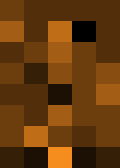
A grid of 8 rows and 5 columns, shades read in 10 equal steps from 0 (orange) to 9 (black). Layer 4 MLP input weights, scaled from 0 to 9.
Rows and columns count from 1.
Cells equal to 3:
4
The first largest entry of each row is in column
2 4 1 2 3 2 4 2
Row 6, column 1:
5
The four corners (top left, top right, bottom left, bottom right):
5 6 7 7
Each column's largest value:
7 8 8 9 7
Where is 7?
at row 4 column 2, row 8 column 1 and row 8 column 5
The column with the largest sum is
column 4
